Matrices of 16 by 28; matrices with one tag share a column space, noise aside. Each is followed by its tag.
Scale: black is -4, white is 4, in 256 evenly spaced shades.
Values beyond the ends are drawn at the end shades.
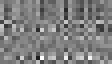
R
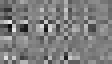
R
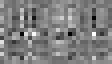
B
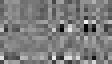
R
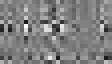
R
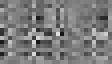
B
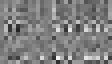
R
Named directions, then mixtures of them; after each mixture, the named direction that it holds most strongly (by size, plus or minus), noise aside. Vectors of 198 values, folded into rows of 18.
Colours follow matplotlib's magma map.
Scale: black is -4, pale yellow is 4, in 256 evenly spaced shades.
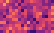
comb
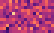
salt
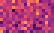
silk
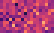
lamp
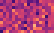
silk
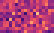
lamp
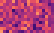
silk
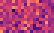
silk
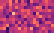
salt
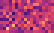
salt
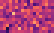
salt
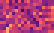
salt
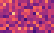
salt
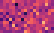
lamp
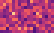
salt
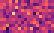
salt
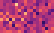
lamp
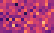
lamp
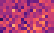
silk
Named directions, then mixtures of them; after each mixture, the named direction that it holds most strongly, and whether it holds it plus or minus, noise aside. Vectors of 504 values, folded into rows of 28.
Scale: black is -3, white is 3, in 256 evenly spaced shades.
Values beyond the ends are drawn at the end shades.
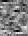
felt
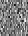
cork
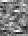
felt, minus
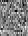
cork, minus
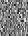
cork, plus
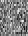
cork, minus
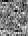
felt, plus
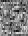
felt, plus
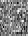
cork, minus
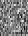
cork, minus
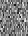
cork, plus
